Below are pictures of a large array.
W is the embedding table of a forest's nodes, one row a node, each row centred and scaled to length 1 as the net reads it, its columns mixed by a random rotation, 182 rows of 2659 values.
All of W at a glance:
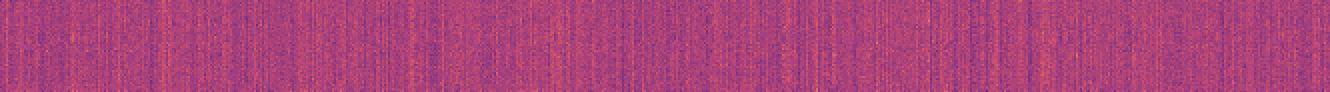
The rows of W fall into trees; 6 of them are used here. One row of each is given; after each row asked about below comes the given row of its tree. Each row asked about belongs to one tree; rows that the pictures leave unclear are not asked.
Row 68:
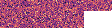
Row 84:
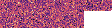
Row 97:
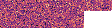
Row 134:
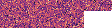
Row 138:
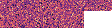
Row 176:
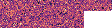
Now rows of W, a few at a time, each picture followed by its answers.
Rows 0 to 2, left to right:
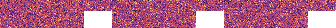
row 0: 134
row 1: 97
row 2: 97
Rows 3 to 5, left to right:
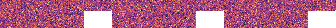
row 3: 134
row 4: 176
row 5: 84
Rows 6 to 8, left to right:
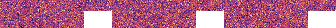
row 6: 138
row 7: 97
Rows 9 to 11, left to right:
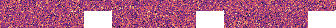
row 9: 134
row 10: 68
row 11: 176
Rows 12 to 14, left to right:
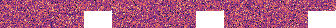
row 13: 176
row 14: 138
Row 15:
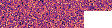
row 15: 84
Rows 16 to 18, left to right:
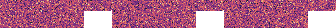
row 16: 134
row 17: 138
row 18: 97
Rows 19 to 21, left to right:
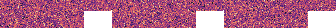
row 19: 68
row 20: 84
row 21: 176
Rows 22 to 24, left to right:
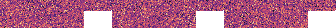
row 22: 176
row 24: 84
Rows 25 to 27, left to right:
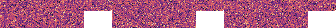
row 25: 138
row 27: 176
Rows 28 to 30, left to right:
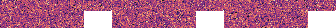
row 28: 134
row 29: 68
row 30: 176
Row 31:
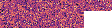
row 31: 138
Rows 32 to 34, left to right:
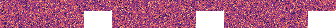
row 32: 138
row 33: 134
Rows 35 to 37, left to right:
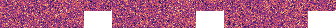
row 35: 97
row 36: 97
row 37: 138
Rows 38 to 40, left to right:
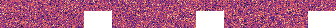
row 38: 176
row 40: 68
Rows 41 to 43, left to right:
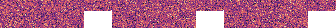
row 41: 176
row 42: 97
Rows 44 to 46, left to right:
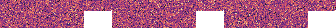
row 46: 176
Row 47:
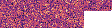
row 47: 97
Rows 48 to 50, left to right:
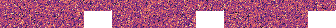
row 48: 176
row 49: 134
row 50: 176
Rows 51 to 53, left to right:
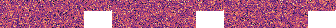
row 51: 176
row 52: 97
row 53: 97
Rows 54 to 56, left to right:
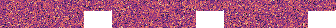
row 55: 134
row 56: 176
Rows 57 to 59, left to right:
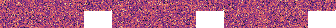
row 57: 84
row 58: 134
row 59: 84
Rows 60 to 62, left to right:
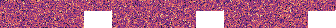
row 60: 97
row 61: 68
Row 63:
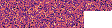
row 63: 134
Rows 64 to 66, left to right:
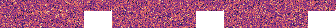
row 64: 97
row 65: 134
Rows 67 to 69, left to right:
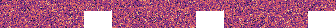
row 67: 134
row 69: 68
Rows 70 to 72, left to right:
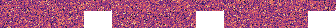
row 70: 134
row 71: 176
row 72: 134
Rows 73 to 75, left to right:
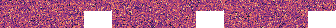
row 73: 134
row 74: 138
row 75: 176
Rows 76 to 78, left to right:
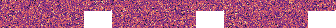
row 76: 134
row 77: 134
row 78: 176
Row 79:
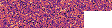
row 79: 138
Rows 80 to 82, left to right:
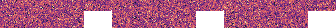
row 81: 68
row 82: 176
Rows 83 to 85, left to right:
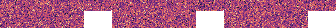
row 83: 134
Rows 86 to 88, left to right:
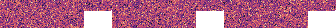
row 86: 84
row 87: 138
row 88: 97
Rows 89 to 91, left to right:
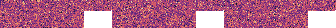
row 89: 97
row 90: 134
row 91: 97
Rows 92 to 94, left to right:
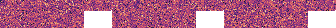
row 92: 97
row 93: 138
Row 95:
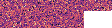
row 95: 176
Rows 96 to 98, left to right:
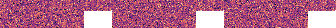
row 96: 68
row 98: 97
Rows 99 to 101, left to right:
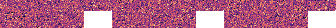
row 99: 176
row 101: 134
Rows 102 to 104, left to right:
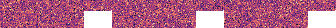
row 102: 134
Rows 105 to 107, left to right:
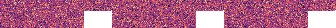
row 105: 97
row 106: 176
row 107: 138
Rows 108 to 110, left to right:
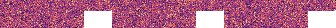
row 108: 97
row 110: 138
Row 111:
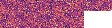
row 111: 97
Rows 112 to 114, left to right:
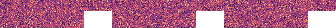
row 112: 84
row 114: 97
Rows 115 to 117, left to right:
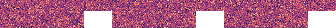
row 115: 134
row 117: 97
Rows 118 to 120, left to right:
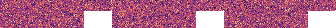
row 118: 134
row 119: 176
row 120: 138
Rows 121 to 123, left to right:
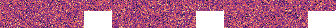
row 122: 134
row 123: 176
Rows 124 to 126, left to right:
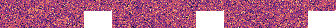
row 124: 134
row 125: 138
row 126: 97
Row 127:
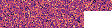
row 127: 134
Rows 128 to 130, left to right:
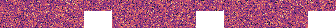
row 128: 97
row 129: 134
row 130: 97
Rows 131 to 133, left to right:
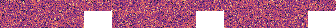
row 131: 97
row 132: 84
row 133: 134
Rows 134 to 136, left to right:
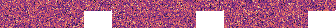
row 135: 176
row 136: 84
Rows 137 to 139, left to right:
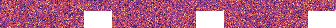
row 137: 134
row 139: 97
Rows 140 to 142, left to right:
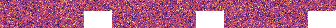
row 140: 138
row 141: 176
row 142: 176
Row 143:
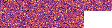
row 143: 97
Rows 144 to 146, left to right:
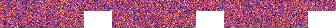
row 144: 138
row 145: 97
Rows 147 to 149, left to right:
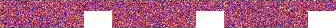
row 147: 138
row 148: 97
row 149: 138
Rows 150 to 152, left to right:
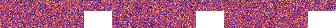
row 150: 134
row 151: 138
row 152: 97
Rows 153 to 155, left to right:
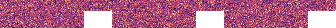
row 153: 176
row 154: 97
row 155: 84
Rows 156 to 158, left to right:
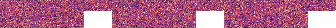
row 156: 176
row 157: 138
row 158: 138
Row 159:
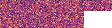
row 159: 134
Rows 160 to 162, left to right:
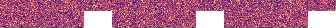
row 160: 176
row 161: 84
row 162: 97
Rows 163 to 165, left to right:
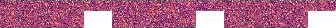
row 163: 97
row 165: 97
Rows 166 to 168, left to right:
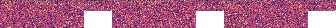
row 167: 134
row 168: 176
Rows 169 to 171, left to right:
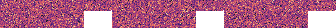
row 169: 134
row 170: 134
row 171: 176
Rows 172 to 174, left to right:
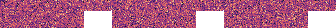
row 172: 97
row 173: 84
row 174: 134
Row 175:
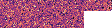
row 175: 176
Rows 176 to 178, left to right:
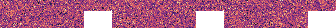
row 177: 176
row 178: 97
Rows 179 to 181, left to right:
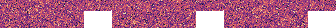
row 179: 134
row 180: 176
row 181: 134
